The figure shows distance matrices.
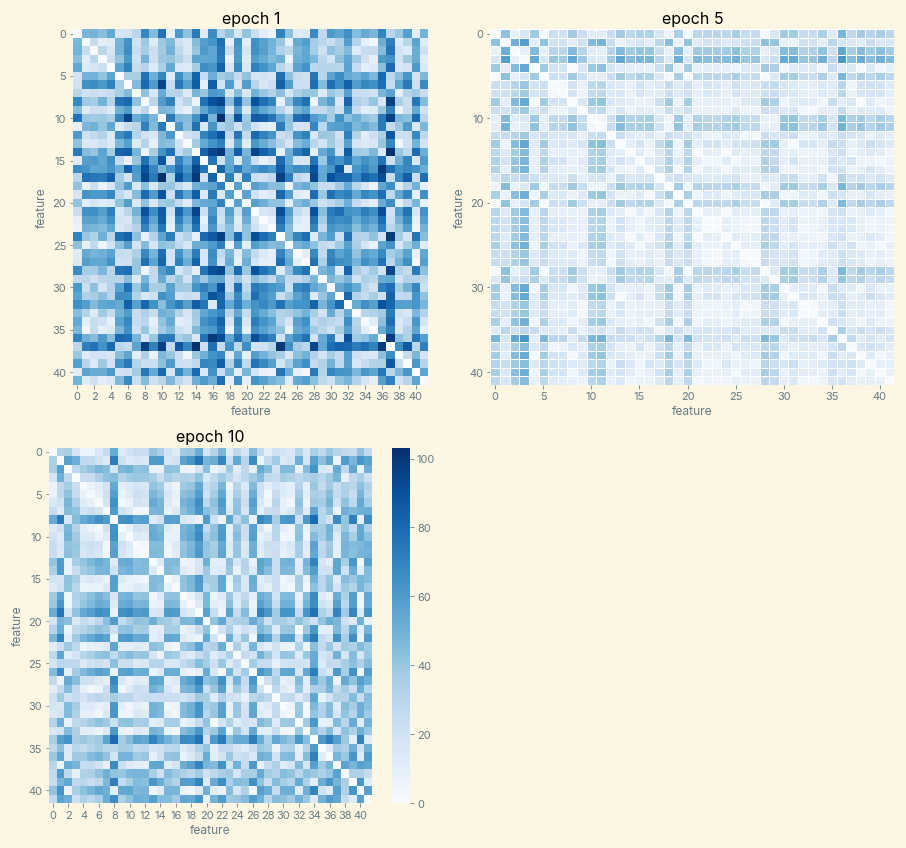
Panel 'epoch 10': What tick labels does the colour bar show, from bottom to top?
0, 20, 40, 60, 80, 100
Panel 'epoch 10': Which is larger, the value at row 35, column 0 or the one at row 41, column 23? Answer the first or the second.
the second
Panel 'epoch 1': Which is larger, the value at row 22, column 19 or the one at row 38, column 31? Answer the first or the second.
the second
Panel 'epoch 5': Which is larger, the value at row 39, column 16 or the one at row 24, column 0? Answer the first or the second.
the second
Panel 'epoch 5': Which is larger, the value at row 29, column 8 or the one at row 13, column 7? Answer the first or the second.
the first
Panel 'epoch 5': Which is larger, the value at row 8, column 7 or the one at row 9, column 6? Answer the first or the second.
the first
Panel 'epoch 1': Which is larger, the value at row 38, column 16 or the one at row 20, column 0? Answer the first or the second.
the first
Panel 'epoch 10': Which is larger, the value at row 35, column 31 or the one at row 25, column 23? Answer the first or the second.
the first
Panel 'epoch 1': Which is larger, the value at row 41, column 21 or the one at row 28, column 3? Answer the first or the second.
the first
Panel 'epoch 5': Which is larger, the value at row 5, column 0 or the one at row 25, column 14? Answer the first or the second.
the second
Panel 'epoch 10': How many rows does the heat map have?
42
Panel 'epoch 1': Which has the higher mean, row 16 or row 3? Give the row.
16
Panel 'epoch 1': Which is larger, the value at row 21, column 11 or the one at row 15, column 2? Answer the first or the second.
the second
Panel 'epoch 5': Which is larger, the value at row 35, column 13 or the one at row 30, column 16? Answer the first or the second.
the first
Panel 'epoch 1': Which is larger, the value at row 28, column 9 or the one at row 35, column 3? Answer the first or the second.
the first
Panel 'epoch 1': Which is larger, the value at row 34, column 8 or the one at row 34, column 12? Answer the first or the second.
the first
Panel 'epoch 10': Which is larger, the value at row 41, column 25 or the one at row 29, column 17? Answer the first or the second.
the first
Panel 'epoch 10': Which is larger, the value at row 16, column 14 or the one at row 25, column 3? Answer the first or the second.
the first
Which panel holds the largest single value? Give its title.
epoch 1
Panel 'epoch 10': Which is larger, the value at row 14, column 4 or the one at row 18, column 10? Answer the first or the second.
the second
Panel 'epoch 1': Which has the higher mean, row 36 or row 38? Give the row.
36
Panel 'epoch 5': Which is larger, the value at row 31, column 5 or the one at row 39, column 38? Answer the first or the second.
the first
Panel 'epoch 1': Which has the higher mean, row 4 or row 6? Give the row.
6
